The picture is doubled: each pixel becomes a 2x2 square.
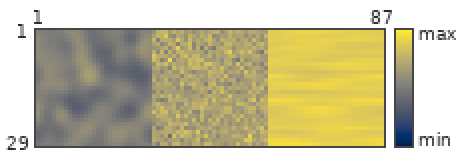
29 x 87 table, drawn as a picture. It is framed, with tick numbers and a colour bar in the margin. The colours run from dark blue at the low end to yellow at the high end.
It is made of 1 by 3 panels. Panel 1,1: middling, blotchy. Panel 1,2: high, fine-grained. Panel 1,3: very high, streaked across, faint in contrast.
